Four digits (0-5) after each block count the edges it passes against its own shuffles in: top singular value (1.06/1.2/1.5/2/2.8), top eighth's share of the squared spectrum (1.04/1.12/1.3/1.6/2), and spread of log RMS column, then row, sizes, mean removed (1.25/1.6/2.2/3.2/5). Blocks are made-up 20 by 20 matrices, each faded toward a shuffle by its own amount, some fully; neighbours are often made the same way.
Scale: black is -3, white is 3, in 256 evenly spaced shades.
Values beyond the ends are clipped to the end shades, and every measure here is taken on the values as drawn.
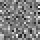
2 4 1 1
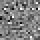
1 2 0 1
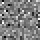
2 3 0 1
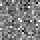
0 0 0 0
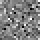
0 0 1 0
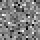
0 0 0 0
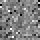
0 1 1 0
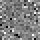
0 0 0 0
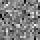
0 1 0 0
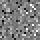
1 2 0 0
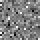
0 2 0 0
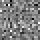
2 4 0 1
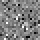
0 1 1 1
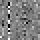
3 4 2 0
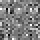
3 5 2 2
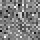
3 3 1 1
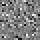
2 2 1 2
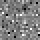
2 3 0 0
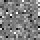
2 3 1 1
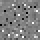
0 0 0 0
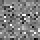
2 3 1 1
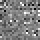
2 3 1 1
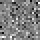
1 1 1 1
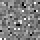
1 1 0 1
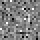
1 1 0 1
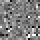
3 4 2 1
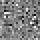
2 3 1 0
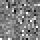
1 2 1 0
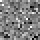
1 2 0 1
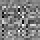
3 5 2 2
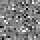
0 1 0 1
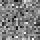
2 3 1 1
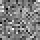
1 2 0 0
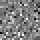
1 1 1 0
